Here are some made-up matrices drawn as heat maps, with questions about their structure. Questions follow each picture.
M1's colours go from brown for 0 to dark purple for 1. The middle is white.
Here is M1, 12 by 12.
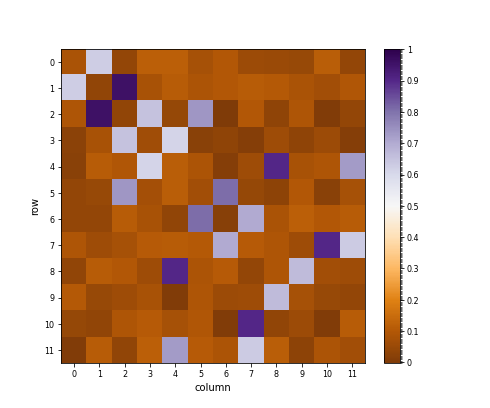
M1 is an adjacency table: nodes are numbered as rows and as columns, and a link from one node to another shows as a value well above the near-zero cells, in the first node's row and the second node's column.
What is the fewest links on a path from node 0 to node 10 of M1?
6
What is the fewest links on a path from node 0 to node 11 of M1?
5
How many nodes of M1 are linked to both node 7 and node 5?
1
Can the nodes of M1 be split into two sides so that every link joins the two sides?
no
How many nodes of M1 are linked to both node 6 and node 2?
1
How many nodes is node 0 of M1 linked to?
1
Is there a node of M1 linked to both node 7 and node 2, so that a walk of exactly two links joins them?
no
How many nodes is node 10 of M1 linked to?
1
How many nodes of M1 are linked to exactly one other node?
3
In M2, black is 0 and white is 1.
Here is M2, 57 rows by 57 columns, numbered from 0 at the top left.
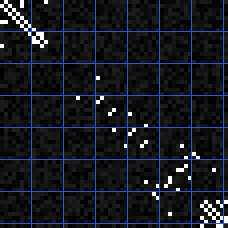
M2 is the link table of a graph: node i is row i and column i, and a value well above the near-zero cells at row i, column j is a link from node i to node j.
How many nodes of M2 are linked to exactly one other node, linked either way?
11
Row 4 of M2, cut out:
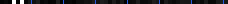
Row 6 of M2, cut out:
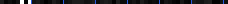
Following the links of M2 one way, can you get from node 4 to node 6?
yes
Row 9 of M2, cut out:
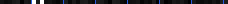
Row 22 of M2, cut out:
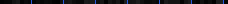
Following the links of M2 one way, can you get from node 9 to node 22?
no
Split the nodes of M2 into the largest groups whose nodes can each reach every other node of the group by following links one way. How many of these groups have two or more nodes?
6
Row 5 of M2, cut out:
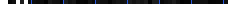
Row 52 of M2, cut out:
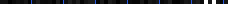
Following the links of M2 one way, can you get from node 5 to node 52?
no
